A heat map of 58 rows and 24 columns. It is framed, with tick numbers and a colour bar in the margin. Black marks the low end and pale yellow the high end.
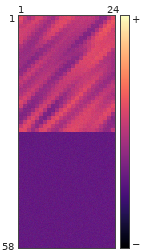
The table splits into 2 rows of 1 panel. Panel 1,1: middling, slanting up to the right. Panel 2,1: low, flat.
